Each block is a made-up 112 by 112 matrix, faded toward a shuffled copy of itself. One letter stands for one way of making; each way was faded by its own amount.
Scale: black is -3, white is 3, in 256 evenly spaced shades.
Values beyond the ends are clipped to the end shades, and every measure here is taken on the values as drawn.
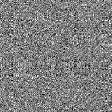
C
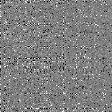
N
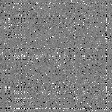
N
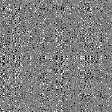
N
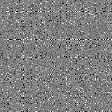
N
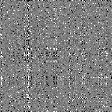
N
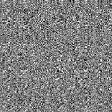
C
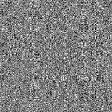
C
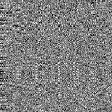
C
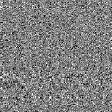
C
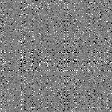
N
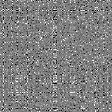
N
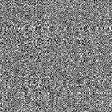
C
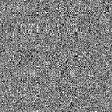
C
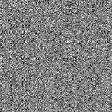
C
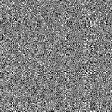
C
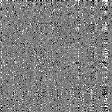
N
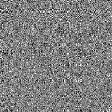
C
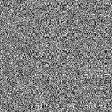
C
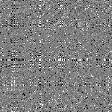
N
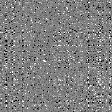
N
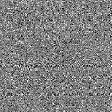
C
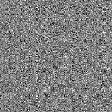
C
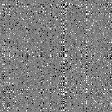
N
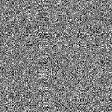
C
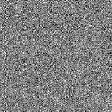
C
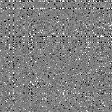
N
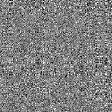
C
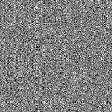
C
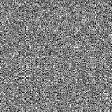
C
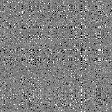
N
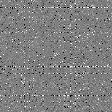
N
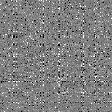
N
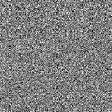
C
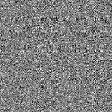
C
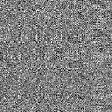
C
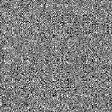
C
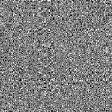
C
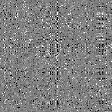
N
